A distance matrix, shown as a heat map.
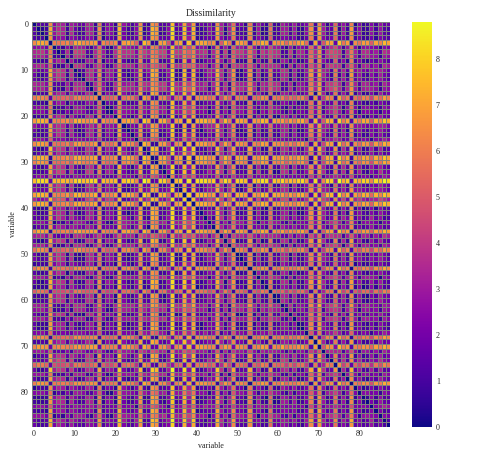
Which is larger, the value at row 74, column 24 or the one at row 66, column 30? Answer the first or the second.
the second
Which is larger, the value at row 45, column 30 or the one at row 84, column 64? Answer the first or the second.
the second
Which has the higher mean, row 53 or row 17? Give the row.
53
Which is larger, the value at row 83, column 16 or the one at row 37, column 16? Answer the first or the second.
the first
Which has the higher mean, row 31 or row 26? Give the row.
26
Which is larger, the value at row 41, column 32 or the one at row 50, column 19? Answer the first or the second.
the second
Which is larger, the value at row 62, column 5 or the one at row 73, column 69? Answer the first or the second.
the second
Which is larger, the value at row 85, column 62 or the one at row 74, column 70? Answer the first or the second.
the second
